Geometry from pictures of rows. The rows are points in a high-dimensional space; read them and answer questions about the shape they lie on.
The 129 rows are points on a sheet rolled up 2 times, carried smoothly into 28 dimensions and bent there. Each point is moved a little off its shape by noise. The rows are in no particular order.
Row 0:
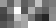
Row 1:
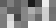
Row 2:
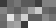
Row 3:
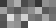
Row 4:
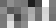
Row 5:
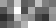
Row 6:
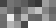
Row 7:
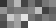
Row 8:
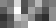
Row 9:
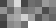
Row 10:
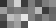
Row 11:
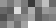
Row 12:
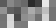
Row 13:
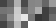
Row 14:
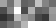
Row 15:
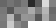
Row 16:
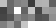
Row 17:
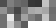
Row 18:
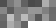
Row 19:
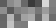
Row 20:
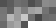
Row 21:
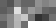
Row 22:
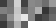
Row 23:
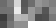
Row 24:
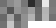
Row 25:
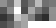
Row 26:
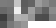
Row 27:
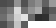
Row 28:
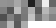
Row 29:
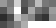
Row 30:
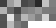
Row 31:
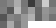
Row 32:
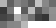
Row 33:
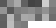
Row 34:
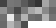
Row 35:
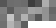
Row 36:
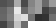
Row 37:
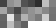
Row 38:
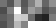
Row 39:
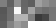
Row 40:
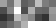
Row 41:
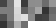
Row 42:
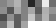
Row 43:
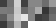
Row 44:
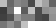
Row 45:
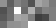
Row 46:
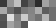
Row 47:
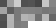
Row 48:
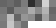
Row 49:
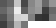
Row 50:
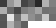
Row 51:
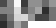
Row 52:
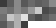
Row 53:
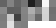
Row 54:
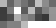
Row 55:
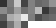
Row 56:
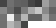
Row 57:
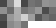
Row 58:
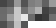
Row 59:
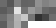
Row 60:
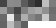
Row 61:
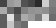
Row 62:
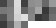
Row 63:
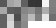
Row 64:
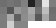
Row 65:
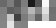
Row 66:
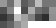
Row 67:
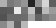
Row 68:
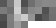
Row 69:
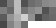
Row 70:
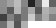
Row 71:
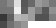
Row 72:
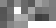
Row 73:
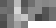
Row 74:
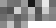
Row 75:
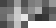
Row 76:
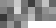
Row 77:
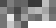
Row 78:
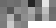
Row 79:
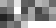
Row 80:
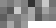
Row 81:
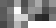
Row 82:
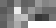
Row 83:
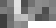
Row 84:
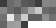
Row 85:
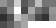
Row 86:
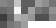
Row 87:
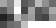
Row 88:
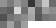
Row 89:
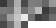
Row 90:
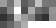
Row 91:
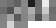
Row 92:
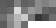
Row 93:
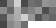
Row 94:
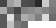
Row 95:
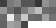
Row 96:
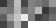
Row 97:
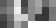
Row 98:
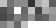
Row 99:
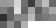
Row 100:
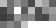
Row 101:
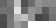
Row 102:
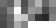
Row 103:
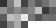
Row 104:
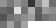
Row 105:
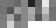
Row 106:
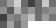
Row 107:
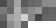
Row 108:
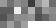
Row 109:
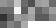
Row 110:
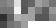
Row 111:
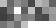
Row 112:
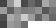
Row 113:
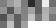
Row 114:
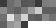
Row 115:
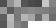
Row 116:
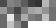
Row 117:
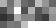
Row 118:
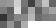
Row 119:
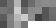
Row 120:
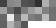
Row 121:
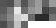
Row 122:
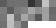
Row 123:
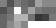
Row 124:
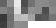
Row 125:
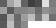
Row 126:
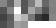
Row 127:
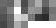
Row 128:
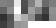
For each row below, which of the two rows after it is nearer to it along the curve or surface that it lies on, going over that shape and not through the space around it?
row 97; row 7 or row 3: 7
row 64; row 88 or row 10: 88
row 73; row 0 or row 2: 0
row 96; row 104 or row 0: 0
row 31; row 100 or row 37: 100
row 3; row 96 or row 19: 96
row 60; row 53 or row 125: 53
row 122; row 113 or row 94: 113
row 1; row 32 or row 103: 103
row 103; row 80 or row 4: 4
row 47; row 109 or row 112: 112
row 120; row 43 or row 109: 43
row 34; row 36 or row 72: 36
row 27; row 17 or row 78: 17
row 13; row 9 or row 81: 81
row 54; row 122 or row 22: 22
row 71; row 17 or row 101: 101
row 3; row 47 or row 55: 55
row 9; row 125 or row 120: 125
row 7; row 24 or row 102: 102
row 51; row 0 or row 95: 0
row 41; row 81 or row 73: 81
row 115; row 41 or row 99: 99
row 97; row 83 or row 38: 38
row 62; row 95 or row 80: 95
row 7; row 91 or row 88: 91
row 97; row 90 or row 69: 90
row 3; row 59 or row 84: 84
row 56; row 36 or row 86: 36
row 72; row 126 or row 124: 124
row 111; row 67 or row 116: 67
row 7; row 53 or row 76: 53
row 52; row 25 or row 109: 25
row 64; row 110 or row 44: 44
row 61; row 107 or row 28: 28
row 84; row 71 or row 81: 81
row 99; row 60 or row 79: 79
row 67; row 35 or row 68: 35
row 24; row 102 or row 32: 32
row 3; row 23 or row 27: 27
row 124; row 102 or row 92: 92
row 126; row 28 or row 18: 28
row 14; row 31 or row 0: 0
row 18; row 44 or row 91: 91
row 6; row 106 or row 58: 58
